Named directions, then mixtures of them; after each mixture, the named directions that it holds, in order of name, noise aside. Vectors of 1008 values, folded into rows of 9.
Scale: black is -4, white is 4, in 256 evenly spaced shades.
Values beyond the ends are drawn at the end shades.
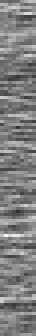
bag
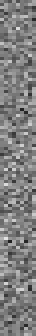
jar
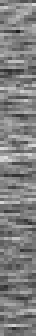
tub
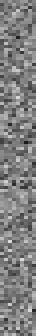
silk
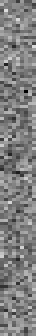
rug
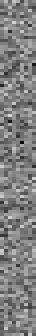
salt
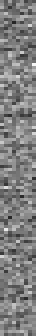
bag, salt, silk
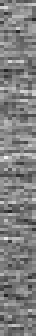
jar, tub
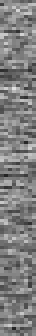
bag, silk, tub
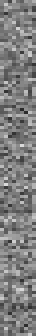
bag, jar, salt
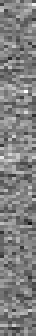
rug, tub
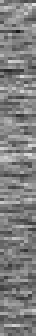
tub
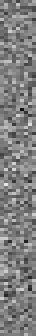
jar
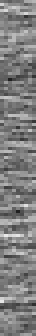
bag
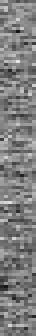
rug, tub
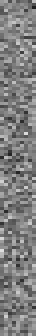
jar, rug, salt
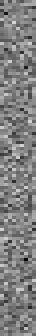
jar, salt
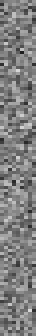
jar, silk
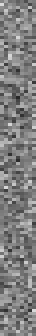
rug, silk
